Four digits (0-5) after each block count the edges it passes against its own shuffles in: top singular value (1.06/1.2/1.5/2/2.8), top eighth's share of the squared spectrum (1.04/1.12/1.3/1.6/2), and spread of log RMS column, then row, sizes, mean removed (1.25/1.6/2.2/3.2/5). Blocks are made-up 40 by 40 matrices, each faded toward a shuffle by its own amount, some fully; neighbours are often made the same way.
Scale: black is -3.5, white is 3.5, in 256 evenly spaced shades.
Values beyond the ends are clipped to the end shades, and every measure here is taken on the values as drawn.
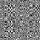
4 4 2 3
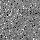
1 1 0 0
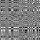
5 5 3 3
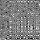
4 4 2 2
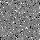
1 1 0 0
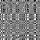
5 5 3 3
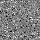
0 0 0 1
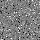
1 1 0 0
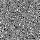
0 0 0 0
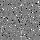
1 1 0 0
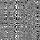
4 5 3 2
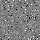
1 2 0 0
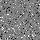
0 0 0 0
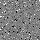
0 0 0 0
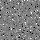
1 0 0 0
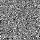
1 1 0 2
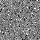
0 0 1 0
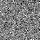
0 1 0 0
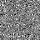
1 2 0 2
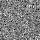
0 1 0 0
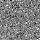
0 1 0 0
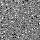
0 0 0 0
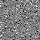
2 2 0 0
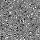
2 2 0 0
